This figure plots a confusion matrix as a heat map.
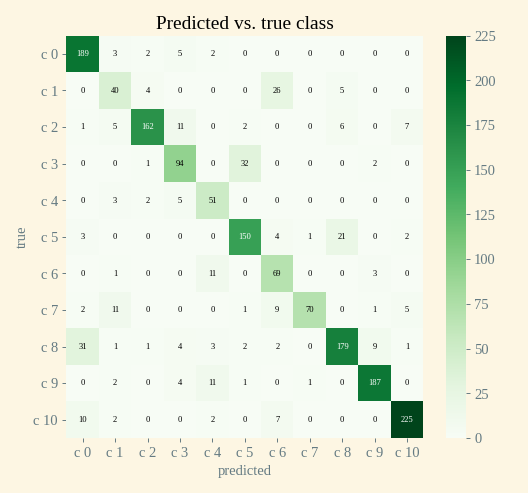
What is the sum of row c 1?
75
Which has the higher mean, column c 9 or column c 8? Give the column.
c 8
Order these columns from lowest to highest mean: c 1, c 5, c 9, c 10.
c 1, c 5, c 9, c 10
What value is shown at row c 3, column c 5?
32
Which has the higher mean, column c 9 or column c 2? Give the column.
c 9
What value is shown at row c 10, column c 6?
7
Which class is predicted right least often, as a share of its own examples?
c 1
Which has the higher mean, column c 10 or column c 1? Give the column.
c 10
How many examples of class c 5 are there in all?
181
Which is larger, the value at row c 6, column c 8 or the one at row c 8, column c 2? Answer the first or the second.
the second
